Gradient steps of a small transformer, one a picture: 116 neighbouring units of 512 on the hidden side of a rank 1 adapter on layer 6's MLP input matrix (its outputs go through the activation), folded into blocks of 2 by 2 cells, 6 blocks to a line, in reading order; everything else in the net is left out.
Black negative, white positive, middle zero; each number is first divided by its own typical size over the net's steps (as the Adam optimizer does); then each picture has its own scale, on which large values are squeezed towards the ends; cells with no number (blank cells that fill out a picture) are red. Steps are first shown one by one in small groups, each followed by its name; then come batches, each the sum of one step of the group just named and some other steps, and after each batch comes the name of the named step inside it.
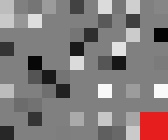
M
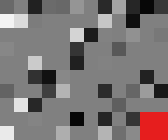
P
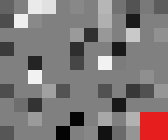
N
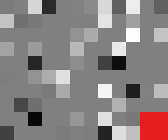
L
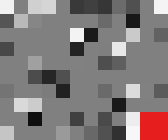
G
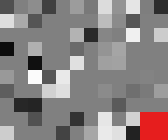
N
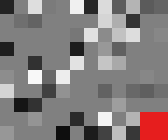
N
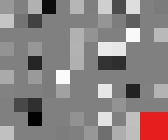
L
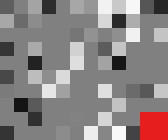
L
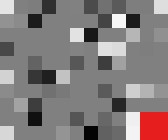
G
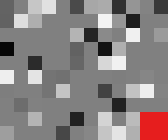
N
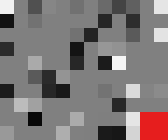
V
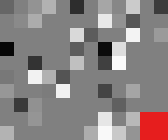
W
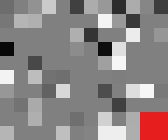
W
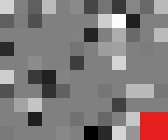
V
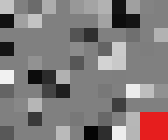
V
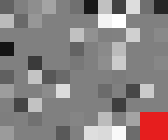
W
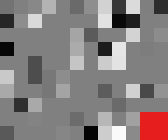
W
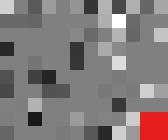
V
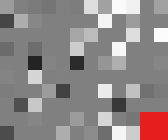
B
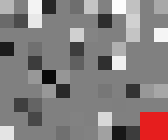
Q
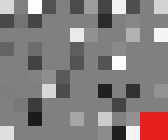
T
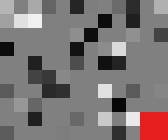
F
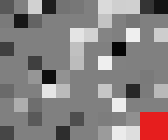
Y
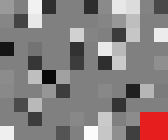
Q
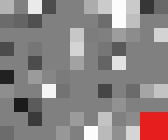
T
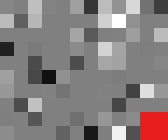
Q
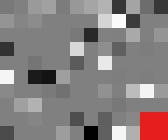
Y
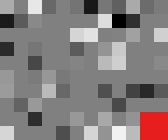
T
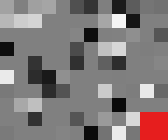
F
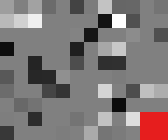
F
